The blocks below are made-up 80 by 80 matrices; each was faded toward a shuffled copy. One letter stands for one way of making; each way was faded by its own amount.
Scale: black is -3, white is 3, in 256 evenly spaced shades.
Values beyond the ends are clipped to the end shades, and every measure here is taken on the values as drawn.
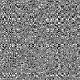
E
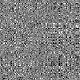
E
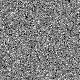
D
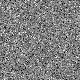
D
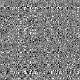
E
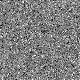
D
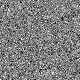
D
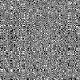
E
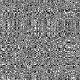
E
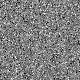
D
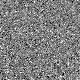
D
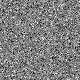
D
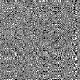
E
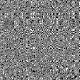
E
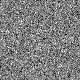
D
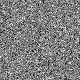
D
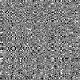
E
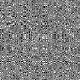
E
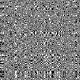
E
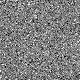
D
